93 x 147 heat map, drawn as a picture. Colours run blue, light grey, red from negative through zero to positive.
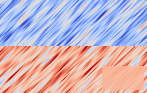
An odd patch, calmer than its surroundings, sits in the bottom right. The bottom right is the smoothest part. The bottom part is higher, past a seam about 50% of the way down.
